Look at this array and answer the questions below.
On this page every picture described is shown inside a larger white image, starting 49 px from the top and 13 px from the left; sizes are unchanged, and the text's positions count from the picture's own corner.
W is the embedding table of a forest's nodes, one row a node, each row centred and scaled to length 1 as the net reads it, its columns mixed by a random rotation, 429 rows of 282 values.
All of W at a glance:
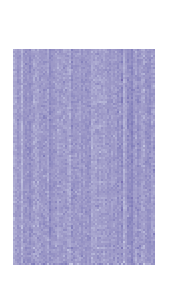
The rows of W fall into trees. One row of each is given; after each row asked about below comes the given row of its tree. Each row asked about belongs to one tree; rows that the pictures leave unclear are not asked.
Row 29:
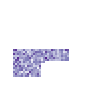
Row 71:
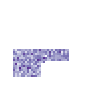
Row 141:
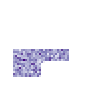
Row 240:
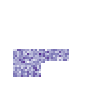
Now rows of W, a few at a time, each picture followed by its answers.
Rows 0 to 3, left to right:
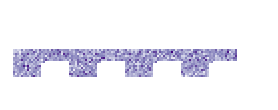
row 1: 240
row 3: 71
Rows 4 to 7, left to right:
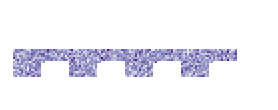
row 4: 240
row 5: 29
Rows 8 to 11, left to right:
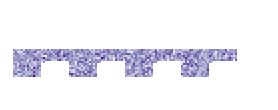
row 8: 71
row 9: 240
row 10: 71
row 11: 141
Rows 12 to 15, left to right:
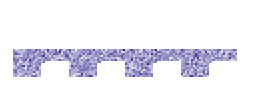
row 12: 71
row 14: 240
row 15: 141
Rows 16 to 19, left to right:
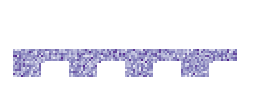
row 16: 141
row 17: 71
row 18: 240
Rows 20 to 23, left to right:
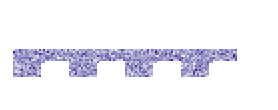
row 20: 240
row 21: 141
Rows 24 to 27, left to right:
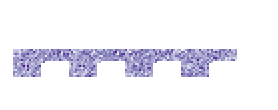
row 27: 240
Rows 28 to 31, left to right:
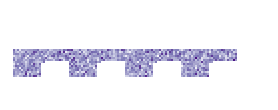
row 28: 71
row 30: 71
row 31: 240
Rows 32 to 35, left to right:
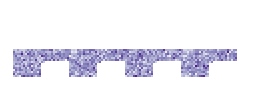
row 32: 141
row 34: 141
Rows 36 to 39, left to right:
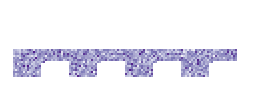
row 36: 71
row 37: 141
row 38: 141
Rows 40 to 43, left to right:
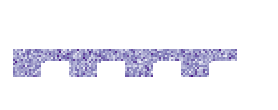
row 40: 71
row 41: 240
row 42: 240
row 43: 141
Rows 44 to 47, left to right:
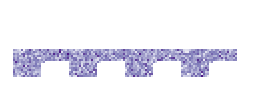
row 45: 141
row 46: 141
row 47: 71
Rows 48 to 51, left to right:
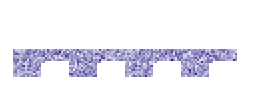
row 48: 71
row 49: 240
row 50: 71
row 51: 240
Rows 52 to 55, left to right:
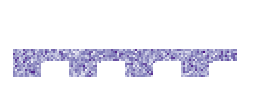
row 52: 29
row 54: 141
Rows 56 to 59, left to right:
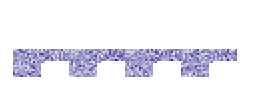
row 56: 240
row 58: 71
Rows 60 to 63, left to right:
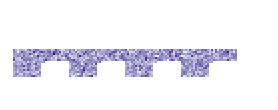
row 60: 71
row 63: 71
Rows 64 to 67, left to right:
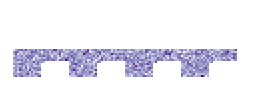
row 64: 240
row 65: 141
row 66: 71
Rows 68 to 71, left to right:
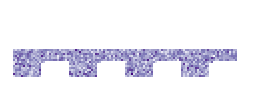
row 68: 141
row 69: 240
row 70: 141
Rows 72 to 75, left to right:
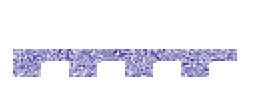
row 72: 71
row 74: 29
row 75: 141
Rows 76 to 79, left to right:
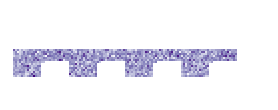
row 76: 71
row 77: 141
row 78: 71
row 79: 71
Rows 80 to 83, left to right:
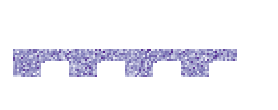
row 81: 240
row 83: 240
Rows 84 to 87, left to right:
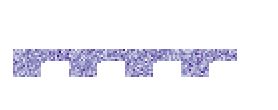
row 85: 71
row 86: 240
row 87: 71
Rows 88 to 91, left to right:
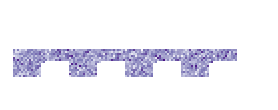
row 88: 71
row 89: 141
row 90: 240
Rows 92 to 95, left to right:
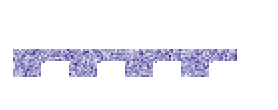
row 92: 71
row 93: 141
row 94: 71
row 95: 71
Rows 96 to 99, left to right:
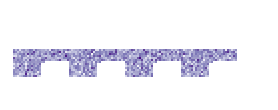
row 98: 240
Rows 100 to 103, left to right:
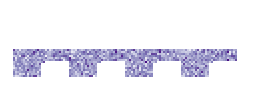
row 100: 71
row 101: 71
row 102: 240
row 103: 71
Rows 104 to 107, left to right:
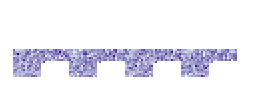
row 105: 71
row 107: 71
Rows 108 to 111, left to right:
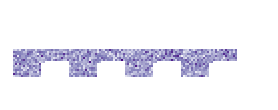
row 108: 141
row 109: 240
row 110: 71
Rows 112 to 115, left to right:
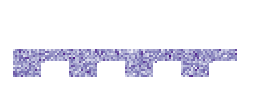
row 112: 240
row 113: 29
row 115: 141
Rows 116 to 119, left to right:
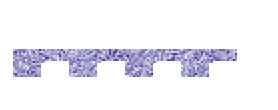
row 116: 240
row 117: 71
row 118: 141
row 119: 240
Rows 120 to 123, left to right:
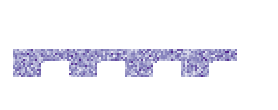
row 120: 141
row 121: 141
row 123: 71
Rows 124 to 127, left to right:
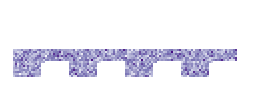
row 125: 141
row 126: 71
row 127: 141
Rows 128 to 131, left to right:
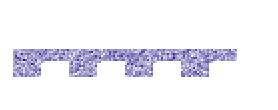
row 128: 141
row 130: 141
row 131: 240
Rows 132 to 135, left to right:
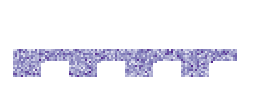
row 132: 240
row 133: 240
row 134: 71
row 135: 71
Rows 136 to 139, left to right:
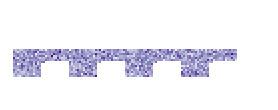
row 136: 71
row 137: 240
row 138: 71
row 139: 240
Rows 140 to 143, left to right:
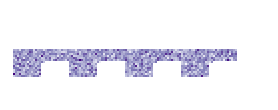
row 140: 141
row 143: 71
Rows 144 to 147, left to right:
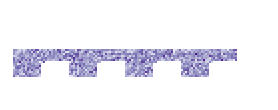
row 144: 71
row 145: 141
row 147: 141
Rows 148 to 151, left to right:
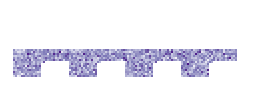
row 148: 71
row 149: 141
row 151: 141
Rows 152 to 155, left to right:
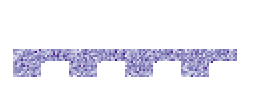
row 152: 71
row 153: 71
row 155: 71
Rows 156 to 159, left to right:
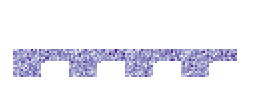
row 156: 240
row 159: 71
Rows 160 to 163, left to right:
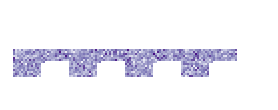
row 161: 71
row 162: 29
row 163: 141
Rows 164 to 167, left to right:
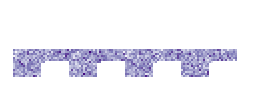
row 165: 240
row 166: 71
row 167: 141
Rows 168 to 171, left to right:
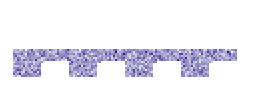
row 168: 141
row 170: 240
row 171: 29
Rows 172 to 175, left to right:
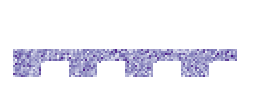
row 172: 141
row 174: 71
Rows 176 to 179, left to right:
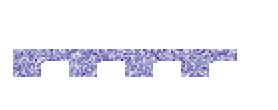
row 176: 141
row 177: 240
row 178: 29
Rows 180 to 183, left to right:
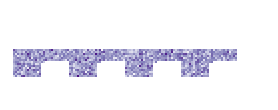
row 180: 141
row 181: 240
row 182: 71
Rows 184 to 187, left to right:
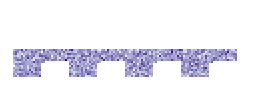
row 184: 240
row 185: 29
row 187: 71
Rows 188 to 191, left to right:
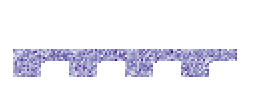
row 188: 71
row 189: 71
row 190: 71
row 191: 141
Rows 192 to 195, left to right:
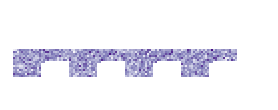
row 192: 240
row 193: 71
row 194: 71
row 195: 240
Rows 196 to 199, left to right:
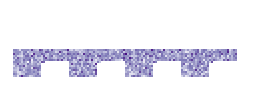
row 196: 29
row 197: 141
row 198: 29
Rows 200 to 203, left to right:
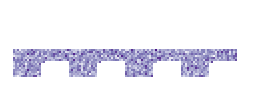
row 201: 71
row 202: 240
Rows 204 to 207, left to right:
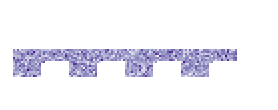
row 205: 141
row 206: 71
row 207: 71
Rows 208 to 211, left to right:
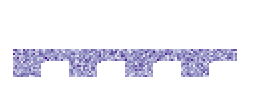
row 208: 29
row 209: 71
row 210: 71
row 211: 141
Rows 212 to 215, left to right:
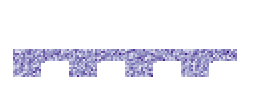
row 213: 240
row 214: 240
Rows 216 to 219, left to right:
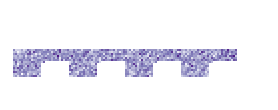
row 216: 71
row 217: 141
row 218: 71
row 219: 71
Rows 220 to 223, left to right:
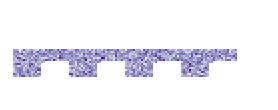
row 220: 141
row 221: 240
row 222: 240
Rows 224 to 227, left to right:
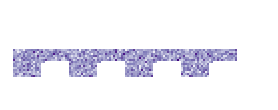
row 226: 240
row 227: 141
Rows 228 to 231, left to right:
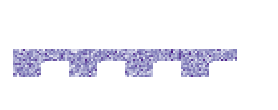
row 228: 141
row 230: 71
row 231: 141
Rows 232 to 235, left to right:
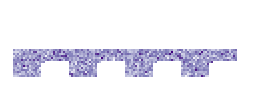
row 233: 240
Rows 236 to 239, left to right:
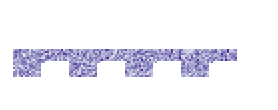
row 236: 240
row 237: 141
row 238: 71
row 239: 71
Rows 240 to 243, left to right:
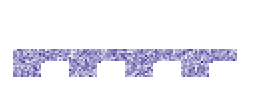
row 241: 71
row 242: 71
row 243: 240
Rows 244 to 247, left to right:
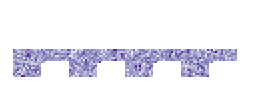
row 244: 141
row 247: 240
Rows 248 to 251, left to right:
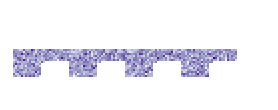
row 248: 141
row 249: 71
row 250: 71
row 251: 240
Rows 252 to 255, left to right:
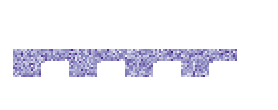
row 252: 141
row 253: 29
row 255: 71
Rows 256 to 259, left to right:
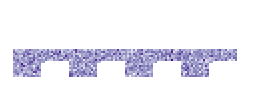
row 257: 240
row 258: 71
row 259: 141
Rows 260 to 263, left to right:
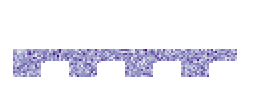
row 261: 141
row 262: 29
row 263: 240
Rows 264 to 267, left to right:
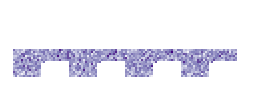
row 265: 71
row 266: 71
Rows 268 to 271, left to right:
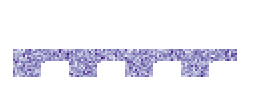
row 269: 240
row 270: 71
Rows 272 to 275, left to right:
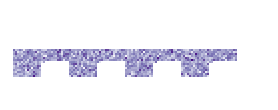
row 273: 141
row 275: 141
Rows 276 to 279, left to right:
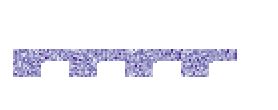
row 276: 240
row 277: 141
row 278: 71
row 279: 71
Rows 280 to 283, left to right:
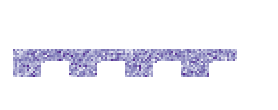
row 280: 71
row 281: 141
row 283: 240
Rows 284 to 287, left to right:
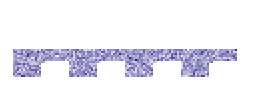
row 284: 141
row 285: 240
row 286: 141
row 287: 71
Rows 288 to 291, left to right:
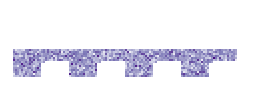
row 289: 141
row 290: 71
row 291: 240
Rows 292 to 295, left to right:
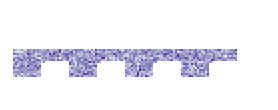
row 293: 240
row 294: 71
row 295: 141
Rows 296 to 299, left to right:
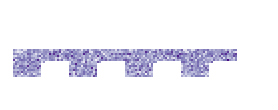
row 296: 71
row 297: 141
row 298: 71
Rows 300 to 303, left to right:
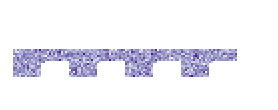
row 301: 141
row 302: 240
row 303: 141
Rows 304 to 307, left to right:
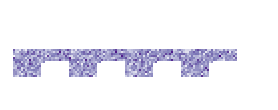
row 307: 71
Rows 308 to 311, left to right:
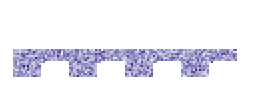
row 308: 71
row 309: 240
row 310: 141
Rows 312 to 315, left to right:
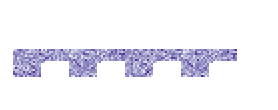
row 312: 240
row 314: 141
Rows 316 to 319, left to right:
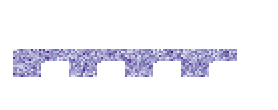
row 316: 240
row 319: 71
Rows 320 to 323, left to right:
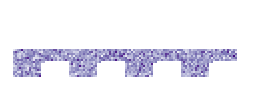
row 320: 240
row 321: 71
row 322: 71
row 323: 71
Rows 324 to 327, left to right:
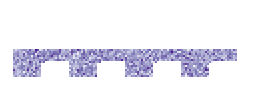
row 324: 71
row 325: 240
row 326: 71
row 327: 141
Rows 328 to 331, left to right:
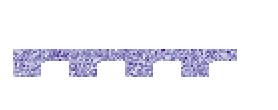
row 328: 71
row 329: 141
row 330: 141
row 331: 29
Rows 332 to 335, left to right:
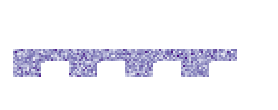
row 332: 240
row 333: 141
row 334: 71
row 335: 29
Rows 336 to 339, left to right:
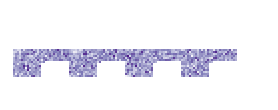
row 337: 71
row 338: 141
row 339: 240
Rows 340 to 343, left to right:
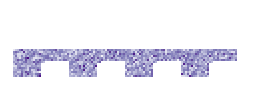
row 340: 240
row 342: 141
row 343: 141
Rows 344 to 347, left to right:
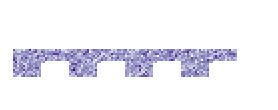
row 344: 71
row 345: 141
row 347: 240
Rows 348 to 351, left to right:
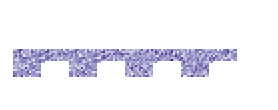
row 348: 240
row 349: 240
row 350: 71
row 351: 71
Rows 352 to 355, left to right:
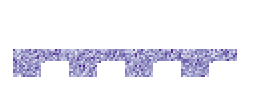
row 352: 71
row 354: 71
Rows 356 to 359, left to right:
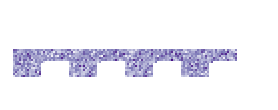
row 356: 141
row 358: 71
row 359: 71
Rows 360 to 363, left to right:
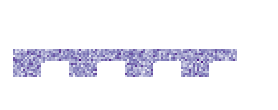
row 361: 141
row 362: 141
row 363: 240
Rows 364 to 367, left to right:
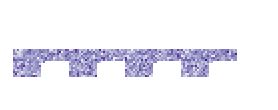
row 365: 240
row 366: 71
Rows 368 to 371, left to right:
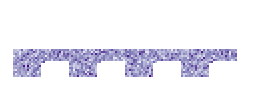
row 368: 71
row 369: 240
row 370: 141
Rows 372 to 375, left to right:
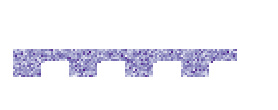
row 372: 141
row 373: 71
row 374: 71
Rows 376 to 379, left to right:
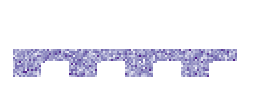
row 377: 141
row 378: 29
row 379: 240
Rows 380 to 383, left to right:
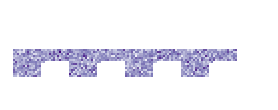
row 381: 141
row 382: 240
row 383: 71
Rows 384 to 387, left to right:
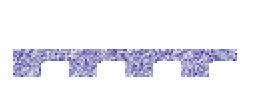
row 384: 141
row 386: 71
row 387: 240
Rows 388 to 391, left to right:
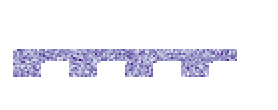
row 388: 240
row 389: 141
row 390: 141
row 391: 71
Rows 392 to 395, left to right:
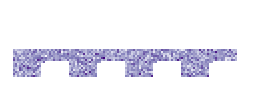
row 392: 71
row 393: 240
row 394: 240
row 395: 240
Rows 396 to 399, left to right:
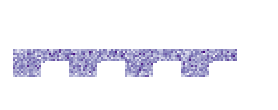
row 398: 71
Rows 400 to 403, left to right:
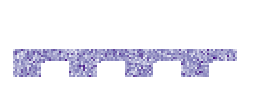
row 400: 240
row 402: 141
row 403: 240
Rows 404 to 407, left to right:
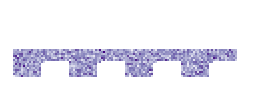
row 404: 141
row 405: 240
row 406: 141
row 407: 240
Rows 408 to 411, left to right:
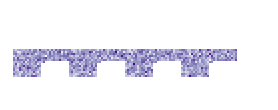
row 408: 71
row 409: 71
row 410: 71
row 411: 29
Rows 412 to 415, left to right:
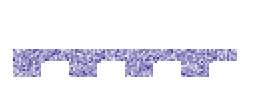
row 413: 240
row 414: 71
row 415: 240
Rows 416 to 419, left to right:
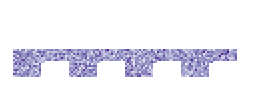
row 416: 141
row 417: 141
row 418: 29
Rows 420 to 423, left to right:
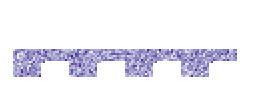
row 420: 240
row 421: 141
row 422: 71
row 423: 71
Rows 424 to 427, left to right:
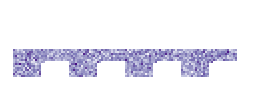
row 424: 141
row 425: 141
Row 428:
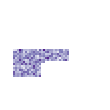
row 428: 240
